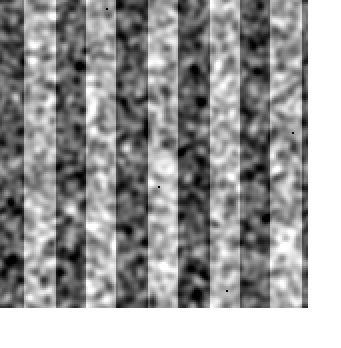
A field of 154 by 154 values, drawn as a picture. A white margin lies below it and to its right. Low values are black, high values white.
Four lone cells stand out, each far lower than its neighbours. Stripes running up and down repeat 5 times from left to right. No overall slope runs across the table. Overall the values sit about 50% of the way up the scale. The bottom right is the ninth with the highest average.
